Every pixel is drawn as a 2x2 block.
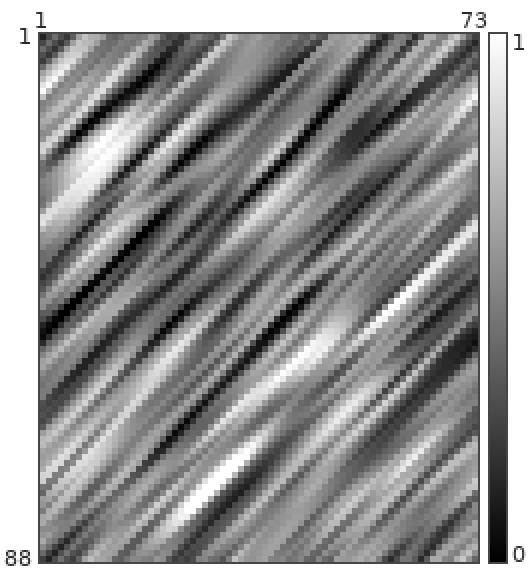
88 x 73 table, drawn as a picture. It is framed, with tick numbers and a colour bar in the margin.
Streaks slant up to the right. The values follow a bell shape. Neither half mirrors the other.
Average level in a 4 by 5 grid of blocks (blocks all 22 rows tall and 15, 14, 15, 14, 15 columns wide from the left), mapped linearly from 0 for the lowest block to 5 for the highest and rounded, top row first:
5 1 1 0 2 / 3 0 2 1 3 / 2 2 3 5 0 / 4 3 3 4 3
